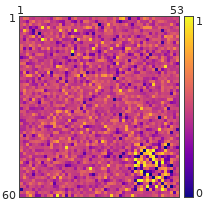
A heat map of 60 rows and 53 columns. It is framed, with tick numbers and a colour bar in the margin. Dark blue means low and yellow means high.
Grain: fine. Slope: none. Mirror symmetry: none. Histogram: heavy tails on both sides. Odd patch: rougher, in the bottom right. Roughest part: bottom right.
